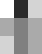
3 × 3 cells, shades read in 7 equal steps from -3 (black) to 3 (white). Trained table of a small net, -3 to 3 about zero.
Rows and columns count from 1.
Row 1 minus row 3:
1 -2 1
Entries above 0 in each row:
2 2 2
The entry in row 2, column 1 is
1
